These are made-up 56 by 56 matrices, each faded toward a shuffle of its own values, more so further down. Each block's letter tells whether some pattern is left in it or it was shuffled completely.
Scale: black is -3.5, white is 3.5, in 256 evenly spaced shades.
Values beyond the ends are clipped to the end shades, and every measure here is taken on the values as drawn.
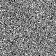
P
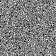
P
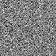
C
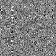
C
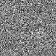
C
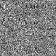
C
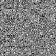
C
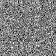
C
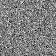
P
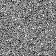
P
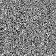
C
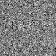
C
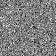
P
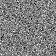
P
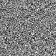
C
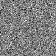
C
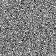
P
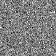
C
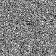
C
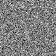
P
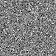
P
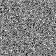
P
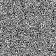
P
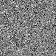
P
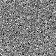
P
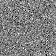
C
